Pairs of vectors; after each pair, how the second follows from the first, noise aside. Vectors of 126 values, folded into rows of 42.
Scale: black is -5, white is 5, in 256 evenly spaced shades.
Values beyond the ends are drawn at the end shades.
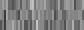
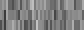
copied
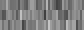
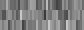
copied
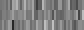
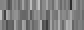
reversed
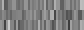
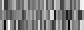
scaled up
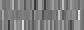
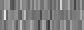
reversed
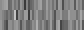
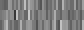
negated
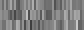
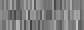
copied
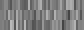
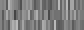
reversed
